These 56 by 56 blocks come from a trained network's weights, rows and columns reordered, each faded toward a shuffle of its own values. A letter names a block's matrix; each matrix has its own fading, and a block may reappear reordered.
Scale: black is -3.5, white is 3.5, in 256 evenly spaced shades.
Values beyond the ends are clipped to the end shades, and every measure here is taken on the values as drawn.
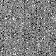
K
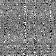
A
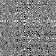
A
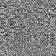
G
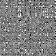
A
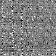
A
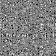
K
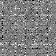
A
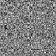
G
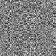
G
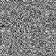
G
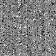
K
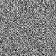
G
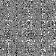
A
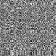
G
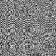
G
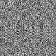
G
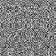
G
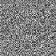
G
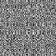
G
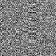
G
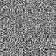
G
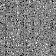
K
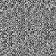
G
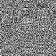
G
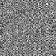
G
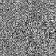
G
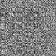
G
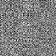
G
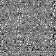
A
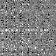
A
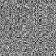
G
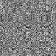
G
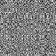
G
